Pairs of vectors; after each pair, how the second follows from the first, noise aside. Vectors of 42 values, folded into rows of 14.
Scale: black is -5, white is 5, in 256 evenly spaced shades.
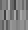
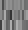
wrapped around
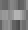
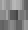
wrapped around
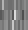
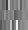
shuffled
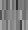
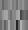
shuffled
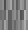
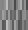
wrapped around
